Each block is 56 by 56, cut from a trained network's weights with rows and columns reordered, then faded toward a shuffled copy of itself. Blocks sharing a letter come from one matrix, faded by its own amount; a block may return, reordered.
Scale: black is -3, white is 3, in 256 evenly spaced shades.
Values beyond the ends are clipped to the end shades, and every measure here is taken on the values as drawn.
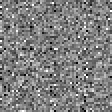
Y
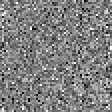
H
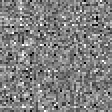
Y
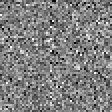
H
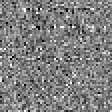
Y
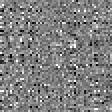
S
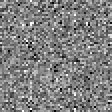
H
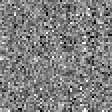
Y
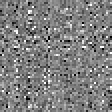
S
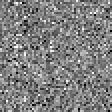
H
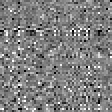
S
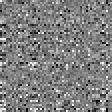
S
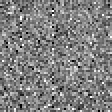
H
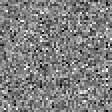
H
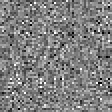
Y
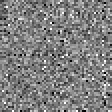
Y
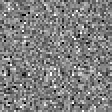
Y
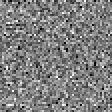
H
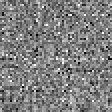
Y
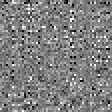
S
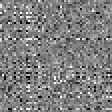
S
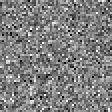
H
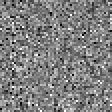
H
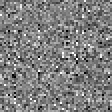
Y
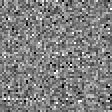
Y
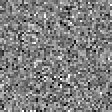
H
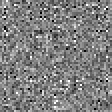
Y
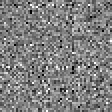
Y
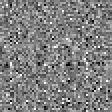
Y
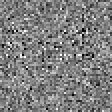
Y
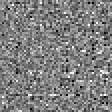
Y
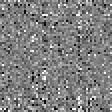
S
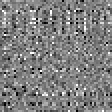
S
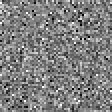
H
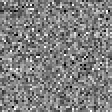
H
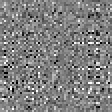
S
